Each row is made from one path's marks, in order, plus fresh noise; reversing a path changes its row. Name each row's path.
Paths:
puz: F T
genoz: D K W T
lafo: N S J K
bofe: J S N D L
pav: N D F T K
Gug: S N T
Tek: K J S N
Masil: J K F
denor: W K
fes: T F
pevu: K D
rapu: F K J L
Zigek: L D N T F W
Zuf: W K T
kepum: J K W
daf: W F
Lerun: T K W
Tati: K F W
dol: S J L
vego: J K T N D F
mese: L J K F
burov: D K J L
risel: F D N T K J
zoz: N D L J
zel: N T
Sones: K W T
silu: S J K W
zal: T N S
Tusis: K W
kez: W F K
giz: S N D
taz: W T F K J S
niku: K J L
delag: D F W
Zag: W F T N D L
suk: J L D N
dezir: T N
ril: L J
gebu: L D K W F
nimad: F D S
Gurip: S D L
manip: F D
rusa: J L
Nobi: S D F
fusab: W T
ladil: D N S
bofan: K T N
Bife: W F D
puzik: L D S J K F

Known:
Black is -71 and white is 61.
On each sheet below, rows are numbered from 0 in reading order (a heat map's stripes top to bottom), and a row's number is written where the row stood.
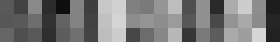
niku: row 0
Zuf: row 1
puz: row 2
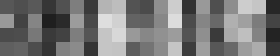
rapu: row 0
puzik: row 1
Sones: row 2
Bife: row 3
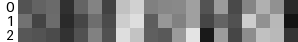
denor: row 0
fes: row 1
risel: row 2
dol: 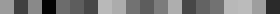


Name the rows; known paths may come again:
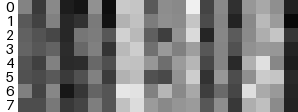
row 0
suk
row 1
kepum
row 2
nimad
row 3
taz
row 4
Tek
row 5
rapu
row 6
dezir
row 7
Sones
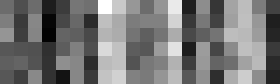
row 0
ladil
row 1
bofe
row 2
dol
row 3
risel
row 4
daf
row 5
niku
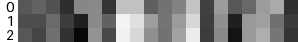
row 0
Bife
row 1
genoz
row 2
burov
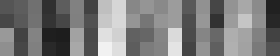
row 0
Zuf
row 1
Tusis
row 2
puzik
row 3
Zigek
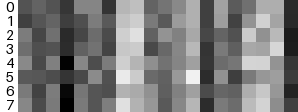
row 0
kez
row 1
Tati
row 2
fes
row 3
puz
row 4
Gug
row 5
delag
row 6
silu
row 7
giz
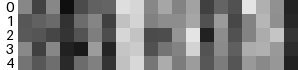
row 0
zal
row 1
denor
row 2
manip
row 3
mese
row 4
fusab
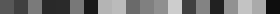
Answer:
Masil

